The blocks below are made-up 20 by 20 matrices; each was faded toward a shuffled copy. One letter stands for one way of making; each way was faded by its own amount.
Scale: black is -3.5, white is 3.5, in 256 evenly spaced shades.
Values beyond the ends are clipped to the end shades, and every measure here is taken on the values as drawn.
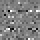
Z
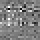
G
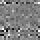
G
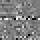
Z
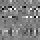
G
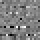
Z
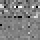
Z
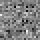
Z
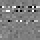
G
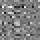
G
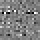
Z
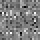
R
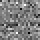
R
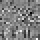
R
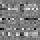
G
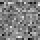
R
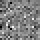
R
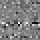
Z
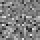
R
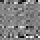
G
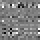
G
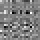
G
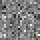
R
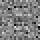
R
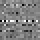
G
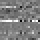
G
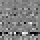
G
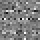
Z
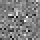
R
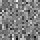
R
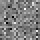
R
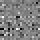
Z
